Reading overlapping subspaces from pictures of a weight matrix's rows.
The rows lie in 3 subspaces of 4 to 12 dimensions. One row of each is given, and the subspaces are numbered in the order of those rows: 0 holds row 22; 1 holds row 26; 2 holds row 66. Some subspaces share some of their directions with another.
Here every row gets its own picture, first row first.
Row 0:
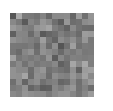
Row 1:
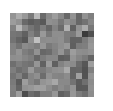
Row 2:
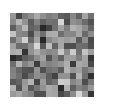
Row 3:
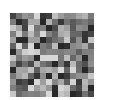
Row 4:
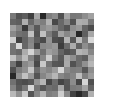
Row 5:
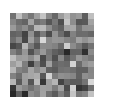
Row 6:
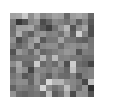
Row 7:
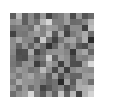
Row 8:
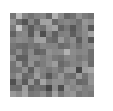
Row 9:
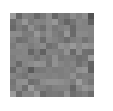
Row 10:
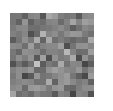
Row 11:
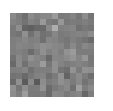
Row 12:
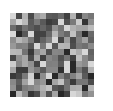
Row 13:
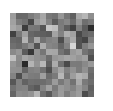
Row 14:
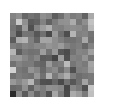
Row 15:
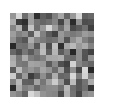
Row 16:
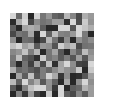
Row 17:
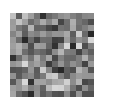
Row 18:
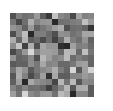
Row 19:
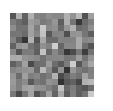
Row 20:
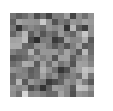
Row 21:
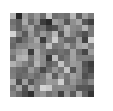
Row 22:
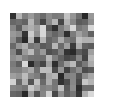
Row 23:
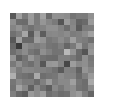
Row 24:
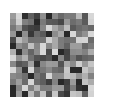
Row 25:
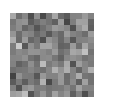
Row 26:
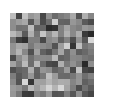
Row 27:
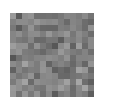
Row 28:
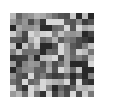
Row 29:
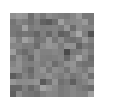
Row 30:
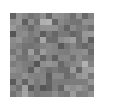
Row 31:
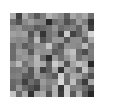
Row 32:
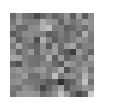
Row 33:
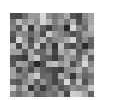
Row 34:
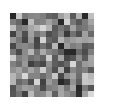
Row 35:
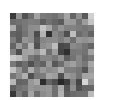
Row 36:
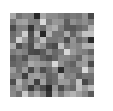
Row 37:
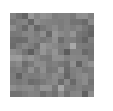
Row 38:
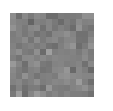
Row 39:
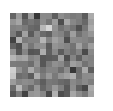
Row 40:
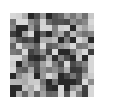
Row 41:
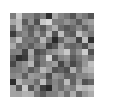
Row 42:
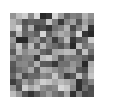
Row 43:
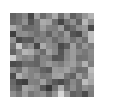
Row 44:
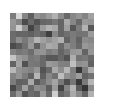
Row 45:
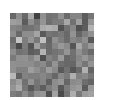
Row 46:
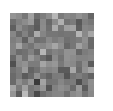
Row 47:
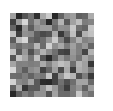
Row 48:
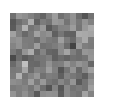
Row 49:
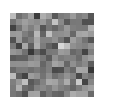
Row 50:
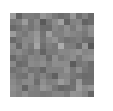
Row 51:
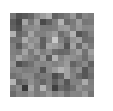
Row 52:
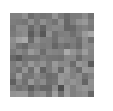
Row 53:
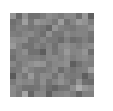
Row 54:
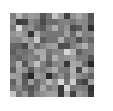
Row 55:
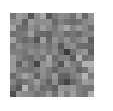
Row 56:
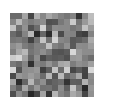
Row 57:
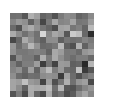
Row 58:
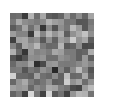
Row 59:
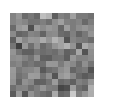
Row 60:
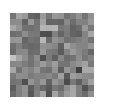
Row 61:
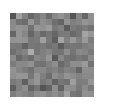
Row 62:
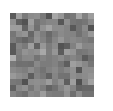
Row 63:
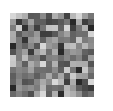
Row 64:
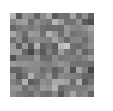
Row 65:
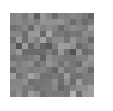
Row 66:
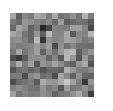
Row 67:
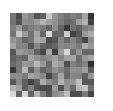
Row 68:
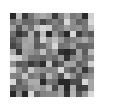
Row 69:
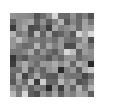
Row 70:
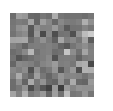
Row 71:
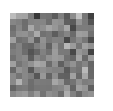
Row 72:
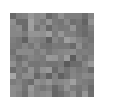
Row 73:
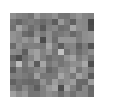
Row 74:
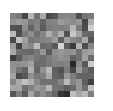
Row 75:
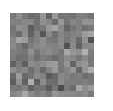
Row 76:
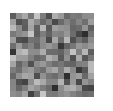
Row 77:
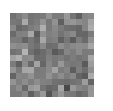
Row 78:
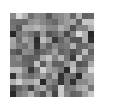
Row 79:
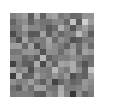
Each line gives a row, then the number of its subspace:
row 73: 2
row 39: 2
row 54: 2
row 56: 2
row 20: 1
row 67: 2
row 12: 2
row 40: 2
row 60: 2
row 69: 0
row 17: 1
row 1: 1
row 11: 0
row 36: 2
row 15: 2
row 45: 2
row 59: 1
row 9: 2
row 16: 2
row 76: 2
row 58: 2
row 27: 1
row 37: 0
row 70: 0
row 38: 0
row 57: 2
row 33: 2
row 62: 2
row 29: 2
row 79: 2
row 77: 2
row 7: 1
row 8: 1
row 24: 2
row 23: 2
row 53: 2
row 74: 2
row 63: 2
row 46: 0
